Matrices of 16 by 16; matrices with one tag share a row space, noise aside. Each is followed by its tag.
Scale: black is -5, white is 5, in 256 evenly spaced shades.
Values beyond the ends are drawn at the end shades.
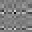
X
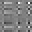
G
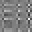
G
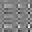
G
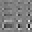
G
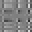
G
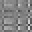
G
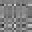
X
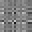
X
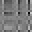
G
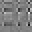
G
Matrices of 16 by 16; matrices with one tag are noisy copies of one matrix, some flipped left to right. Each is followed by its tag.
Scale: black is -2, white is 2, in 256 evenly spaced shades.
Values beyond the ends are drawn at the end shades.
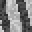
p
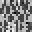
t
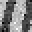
p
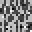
t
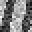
p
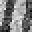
p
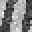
p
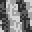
p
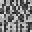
t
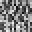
t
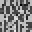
t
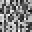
t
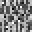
t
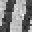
p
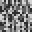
t
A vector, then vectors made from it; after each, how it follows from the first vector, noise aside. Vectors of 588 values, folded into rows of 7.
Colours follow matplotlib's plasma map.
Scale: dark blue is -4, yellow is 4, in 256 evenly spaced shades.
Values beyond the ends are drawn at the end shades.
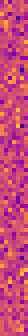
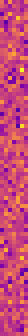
negated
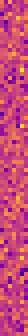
negated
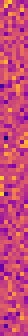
wrapped around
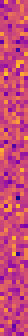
wrapped around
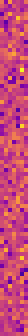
negated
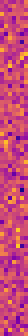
wrapped around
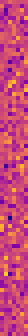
wrapped around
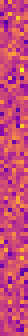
negated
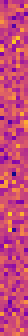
wrapped around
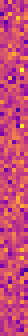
negated
